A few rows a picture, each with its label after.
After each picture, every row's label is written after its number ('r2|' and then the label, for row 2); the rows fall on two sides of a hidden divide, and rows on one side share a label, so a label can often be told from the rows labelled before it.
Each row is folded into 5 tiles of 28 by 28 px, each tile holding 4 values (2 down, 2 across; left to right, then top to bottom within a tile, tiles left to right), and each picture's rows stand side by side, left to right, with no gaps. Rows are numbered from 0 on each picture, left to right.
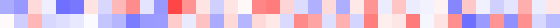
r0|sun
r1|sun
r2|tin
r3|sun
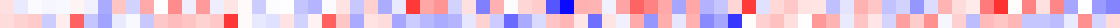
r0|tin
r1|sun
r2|sun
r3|tin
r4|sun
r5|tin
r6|sun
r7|tin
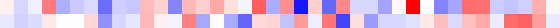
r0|tin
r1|tin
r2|sun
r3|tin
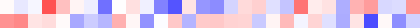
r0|tin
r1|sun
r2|sun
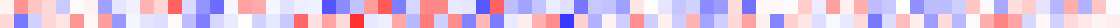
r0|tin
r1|sun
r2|sun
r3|tin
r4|sun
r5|sun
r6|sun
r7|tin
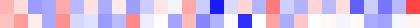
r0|tin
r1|sun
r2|sun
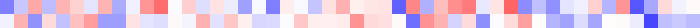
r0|sun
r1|tin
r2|sun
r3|tin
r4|sun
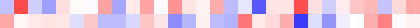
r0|sun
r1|tin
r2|tin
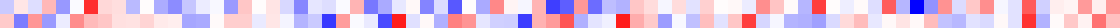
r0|tin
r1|sun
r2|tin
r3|tin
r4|tin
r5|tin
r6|sun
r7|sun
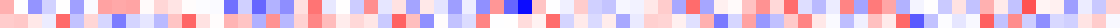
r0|sun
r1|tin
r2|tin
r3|tin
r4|sun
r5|tin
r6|tin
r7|tin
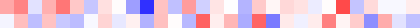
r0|tin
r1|tin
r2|sun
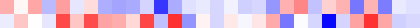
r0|tin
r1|tin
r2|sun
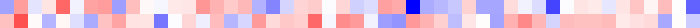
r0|sun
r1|tin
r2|tin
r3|tin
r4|tin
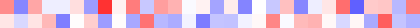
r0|sun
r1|tin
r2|sun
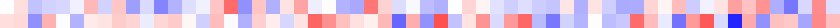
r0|tin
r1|tin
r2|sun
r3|sun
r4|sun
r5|tin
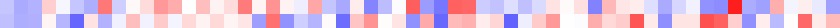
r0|sun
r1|sun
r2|sun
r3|tin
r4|tin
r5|tin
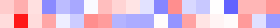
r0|sun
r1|sun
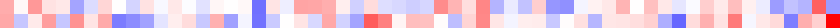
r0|sun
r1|sun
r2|tin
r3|tin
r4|sun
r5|tin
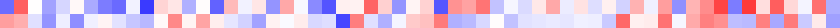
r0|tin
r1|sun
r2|sun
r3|sun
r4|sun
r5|tin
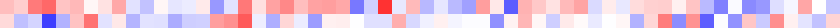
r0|tin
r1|sun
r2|sun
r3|sun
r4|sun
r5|sun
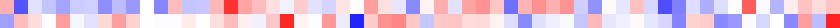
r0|tin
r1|sun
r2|tin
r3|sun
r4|tin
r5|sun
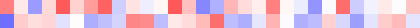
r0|sun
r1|sun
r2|sun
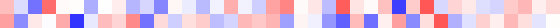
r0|tin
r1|sun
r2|sun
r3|sun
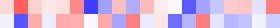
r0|tin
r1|sun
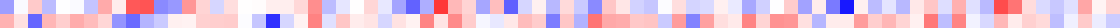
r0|sun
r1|sun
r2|tin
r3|tin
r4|tin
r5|tin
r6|tin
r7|sun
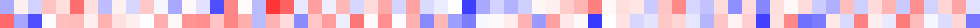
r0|tin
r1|sun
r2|sun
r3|sun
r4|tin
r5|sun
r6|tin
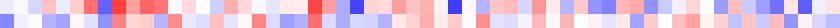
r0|tin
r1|tin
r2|sun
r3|tin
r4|tin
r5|sun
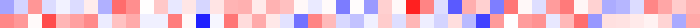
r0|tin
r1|sun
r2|sun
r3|sun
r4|sun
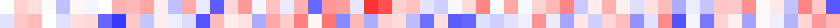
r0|sun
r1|sun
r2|sun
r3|sun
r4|sun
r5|tin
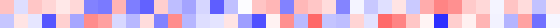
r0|tin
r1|sun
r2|tin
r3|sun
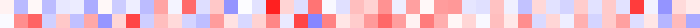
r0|tin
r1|sun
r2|sun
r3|tin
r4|tin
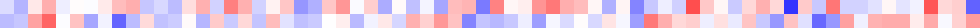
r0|sun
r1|sun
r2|tin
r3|sun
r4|sun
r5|sun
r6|tin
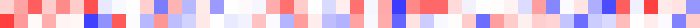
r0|tin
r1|sun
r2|sun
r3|tin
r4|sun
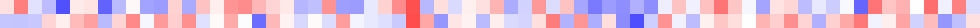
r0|tin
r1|sun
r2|sun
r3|tin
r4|sun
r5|tin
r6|tin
